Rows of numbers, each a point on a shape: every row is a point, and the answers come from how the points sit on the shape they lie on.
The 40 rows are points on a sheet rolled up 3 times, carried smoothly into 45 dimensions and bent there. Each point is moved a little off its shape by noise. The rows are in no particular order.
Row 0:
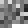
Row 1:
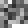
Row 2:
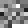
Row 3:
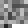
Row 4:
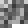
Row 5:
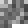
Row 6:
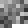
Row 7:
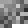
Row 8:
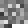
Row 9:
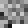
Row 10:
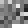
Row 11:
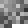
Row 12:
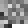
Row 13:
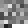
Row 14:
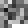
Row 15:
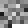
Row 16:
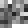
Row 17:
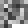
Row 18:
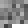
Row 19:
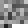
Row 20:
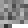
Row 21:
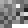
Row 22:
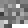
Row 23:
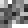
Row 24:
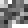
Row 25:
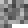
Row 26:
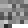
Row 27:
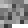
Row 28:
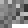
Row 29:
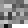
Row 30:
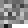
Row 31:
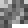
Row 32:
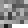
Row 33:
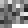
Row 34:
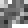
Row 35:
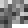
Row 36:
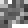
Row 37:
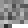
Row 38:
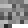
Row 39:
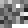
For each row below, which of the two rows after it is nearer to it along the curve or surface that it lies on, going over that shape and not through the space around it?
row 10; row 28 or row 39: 28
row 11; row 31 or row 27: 31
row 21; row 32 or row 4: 4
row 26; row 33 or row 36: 36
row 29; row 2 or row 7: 2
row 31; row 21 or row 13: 21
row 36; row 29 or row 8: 29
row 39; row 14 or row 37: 14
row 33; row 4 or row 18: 4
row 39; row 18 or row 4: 4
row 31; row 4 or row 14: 4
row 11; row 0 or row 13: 0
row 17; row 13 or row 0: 13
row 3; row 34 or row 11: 34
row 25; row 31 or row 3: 31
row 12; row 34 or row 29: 29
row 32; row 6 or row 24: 24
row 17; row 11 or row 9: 9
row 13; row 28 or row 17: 17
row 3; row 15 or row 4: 4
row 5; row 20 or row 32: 20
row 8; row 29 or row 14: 29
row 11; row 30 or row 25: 25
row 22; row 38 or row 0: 38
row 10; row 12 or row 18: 12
